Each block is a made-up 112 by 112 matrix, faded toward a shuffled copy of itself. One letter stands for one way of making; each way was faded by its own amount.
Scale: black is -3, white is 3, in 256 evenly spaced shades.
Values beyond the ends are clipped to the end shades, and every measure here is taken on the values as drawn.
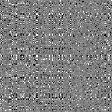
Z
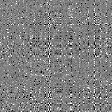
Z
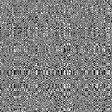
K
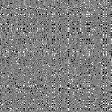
Z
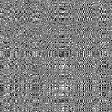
K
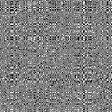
K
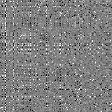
Z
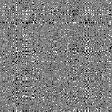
Z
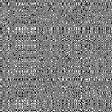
K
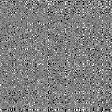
Z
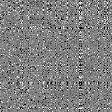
Z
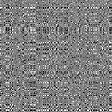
K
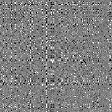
Z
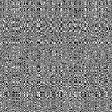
K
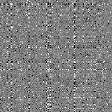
Z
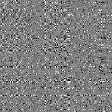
Z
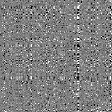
Z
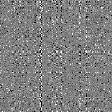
Z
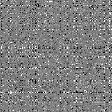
Z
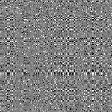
K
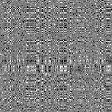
K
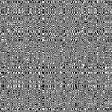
K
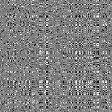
K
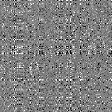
Z
